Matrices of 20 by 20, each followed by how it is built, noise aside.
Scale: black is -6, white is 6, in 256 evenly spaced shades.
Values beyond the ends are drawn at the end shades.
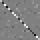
diagonal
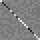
diagonal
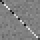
diagonal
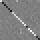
diagonal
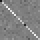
diagonal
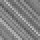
Toeplitz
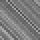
Toeplitz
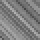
Toeplitz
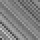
Toeplitz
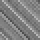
Toeplitz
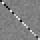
diagonal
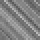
Toeplitz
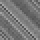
Toeplitz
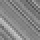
Toeplitz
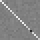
diagonal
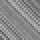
Toeplitz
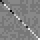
diagonal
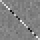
diagonal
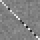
diagonal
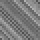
Toeplitz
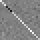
diagonal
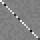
diagonal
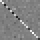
diagonal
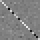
diagonal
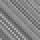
Toeplitz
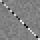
diagonal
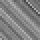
Toeplitz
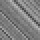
Toeplitz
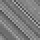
Toeplitz
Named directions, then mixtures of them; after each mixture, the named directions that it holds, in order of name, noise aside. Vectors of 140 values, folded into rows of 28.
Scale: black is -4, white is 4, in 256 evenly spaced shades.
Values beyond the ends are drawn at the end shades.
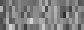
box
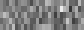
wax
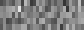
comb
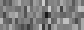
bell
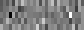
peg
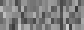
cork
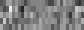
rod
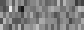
peg, rod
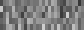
box, cork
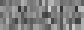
bell, cork, peg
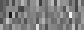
peg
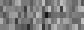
bell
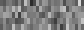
comb, wax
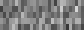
cork
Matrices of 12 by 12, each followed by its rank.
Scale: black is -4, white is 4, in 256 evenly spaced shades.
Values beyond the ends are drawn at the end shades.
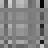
one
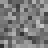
full rank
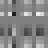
one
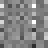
two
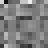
two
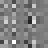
two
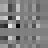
one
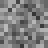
full rank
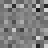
two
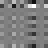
one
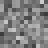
full rank
